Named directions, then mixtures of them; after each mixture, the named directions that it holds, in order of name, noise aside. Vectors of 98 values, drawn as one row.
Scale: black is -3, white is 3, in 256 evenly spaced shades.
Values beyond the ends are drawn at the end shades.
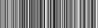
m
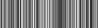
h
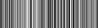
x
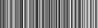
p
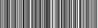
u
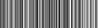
p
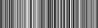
x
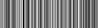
p, u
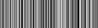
h, u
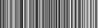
p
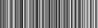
p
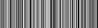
u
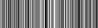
m, x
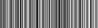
h, p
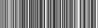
m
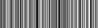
h, p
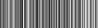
p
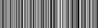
h, u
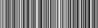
h, p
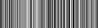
x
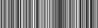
h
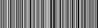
u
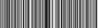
m, u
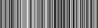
h, x
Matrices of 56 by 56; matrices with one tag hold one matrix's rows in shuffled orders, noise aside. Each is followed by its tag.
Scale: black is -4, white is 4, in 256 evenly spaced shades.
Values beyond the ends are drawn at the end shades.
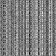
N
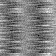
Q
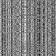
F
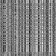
N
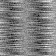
Q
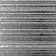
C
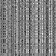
N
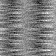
Q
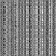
N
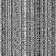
F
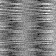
Q
